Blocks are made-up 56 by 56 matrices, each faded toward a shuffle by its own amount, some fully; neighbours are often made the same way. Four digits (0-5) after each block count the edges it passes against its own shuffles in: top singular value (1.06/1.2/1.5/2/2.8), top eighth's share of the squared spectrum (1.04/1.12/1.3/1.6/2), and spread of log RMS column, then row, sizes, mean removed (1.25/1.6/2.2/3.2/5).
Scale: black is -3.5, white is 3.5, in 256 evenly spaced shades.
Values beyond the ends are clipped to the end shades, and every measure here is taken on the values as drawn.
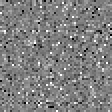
2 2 0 1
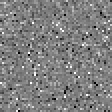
1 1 0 0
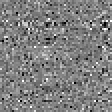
3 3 1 2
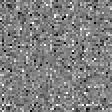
3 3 1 1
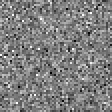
0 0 0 0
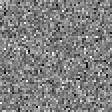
0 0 0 0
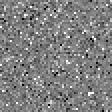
0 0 0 0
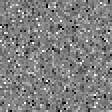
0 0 0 0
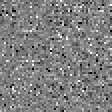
3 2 1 1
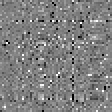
4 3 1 2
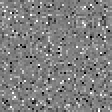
2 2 0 0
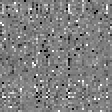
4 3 2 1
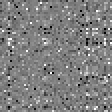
4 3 2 1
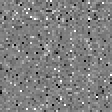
3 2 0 0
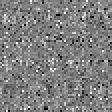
3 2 1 2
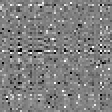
4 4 2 2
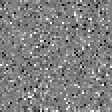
2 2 1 0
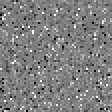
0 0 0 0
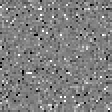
2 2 0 1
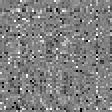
4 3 2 2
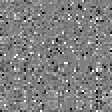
4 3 1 1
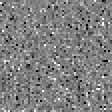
1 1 0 0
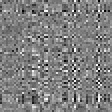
5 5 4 3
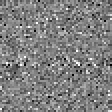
1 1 0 2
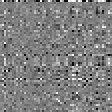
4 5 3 3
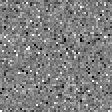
2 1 0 0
